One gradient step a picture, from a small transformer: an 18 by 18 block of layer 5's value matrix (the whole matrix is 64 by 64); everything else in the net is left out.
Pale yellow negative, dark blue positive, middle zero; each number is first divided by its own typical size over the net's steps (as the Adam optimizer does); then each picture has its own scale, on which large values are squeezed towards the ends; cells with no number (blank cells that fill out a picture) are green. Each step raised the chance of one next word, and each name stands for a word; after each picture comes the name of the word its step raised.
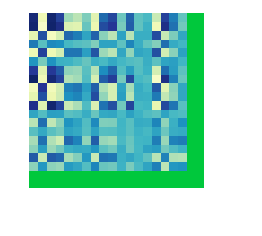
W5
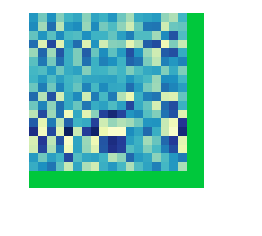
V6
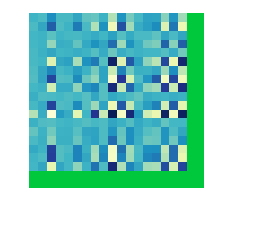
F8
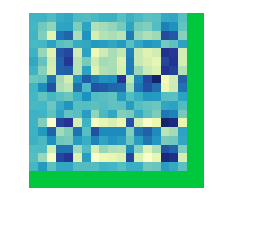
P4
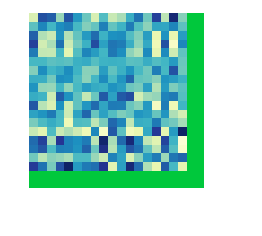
V6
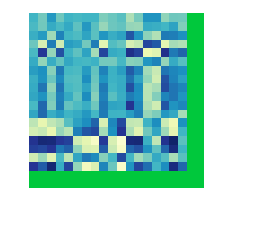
V6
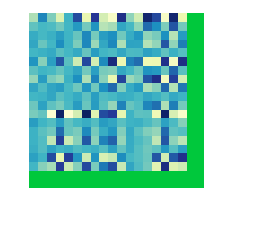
F8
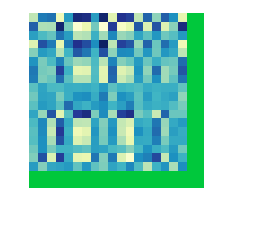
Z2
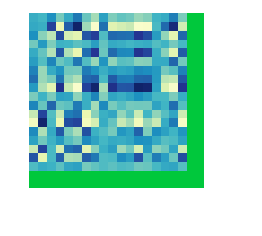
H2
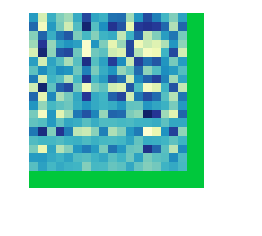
H2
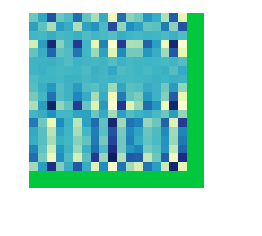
Z2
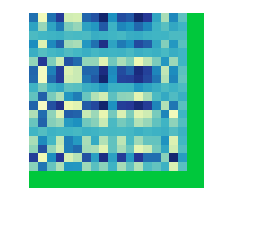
W5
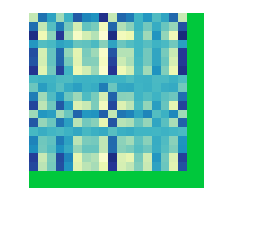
P4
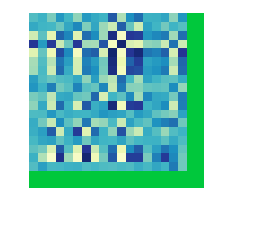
P4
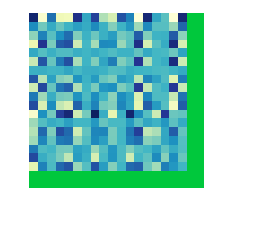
F8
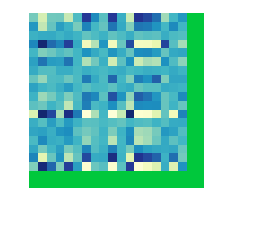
F8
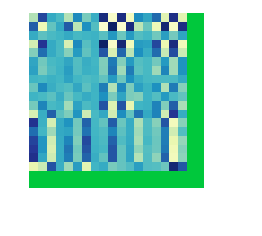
Z2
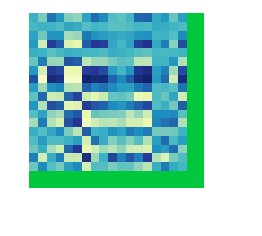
W5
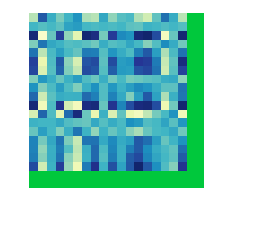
P4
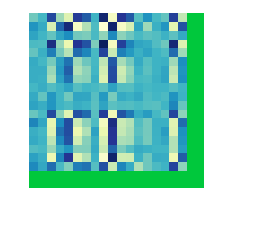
Z2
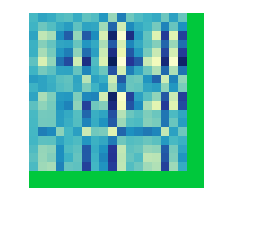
P4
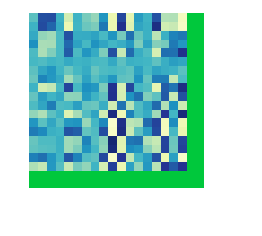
V6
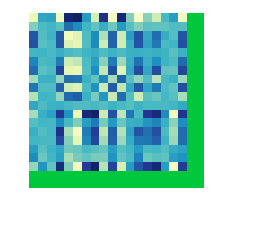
F8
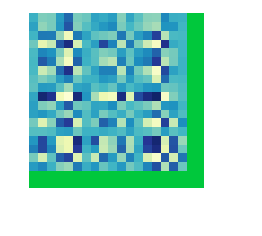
W5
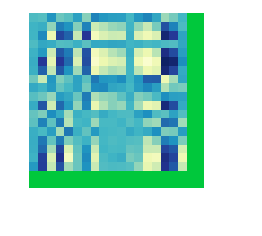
P4
